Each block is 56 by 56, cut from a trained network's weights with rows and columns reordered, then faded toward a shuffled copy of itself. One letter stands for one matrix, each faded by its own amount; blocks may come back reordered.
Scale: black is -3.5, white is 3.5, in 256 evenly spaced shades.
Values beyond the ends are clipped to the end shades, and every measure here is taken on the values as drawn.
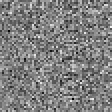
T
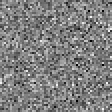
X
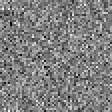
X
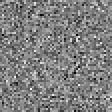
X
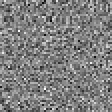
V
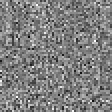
T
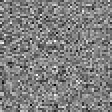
V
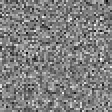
T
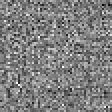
V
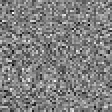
V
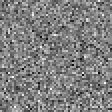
X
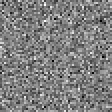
X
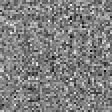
T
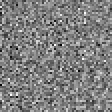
T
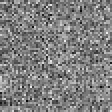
T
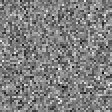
X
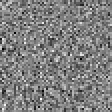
V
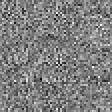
V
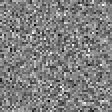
T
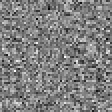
V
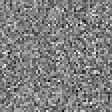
T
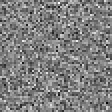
V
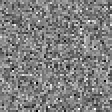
X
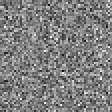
T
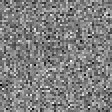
T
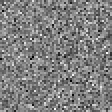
X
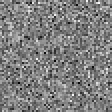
X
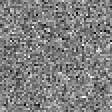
X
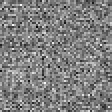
V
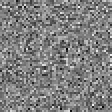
T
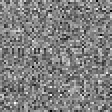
V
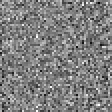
T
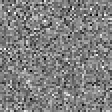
X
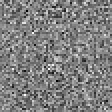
V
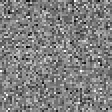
X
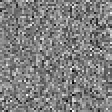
T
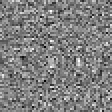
V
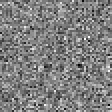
V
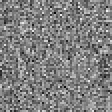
T
